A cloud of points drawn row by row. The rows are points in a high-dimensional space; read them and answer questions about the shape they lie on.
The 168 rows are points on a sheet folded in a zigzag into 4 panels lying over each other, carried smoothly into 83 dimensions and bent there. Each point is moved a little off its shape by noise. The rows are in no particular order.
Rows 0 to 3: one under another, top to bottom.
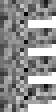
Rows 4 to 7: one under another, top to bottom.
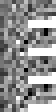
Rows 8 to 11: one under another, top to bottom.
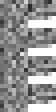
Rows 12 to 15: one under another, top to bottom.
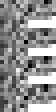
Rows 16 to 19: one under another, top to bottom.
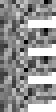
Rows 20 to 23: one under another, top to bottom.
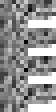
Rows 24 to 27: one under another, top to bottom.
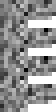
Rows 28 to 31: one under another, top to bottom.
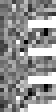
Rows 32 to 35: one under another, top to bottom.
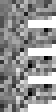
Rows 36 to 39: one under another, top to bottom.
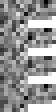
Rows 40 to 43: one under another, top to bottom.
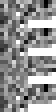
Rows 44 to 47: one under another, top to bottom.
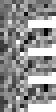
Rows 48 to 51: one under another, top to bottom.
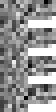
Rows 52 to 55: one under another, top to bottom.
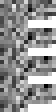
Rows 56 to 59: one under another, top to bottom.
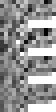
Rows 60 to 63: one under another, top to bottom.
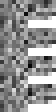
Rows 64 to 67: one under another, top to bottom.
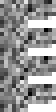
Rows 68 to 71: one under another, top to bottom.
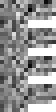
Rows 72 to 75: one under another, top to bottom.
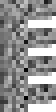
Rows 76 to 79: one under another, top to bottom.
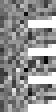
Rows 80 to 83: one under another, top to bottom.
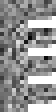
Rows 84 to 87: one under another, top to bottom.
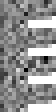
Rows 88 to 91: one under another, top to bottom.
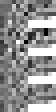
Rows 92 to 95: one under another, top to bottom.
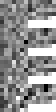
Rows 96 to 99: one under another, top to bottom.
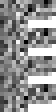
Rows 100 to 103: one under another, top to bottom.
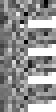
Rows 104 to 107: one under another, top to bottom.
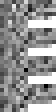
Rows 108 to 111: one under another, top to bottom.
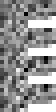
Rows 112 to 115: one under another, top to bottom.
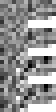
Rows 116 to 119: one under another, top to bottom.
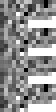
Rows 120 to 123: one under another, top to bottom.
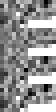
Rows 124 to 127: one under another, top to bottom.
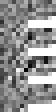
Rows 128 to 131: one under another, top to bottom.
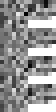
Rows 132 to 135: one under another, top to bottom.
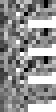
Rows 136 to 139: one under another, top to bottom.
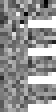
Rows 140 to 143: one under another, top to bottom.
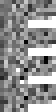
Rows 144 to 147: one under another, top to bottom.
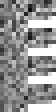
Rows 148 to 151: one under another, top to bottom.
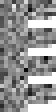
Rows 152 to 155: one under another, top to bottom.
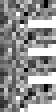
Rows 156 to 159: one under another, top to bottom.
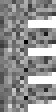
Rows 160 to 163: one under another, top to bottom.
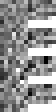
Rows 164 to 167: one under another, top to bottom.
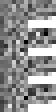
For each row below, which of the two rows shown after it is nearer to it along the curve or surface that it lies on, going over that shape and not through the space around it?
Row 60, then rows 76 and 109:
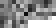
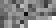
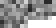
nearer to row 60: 109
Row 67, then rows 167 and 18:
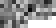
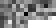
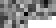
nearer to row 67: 167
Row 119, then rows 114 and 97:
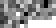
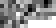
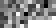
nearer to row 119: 97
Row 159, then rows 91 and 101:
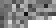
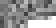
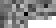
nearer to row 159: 101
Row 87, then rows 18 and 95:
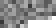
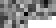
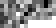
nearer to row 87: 18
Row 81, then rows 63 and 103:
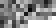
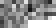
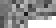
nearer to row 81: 63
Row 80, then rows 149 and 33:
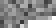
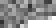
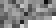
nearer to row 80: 33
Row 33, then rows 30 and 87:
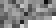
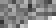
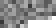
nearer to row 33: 87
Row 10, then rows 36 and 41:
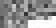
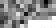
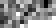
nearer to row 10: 36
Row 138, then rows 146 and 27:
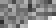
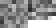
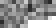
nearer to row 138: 146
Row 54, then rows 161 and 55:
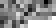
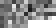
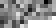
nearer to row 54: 55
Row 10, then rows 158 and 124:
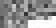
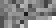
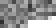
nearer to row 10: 124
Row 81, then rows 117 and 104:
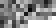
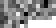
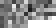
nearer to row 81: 104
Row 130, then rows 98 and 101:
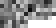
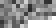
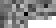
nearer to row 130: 98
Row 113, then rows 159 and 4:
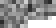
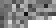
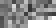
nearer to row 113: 4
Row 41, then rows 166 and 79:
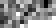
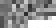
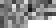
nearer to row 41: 166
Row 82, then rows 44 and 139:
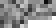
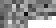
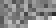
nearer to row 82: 44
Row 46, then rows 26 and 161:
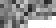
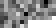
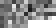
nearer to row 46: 161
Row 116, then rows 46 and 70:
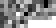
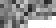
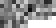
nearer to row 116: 46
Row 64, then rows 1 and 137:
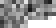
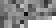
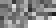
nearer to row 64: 137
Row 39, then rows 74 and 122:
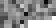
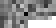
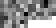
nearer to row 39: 122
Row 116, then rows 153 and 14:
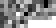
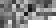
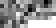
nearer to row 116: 14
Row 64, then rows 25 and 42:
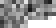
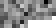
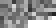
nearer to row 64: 42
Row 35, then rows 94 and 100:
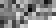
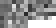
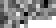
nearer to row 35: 94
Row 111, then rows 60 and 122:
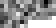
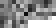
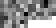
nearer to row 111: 122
